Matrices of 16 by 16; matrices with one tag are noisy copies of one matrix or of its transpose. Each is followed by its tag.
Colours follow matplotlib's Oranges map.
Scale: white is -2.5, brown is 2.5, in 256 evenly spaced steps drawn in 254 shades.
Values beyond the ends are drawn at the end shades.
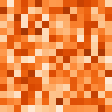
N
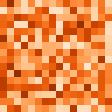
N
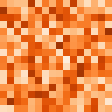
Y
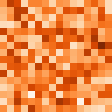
Y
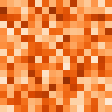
Y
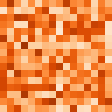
N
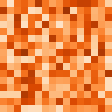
N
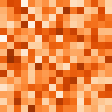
Y
